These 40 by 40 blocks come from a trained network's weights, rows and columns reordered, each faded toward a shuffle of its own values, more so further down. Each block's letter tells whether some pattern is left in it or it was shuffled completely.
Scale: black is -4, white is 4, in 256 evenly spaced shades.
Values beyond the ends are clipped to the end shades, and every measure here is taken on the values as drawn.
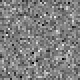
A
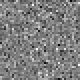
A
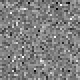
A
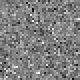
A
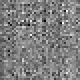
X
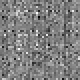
X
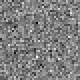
A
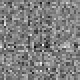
X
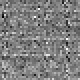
X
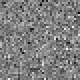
A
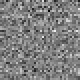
X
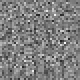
X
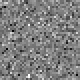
A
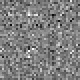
X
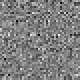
X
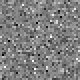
A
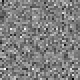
X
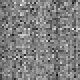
X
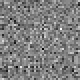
X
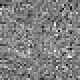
X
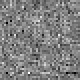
X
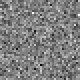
A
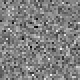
A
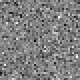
A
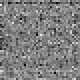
X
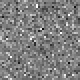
A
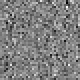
X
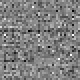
X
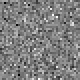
A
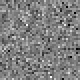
A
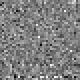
X
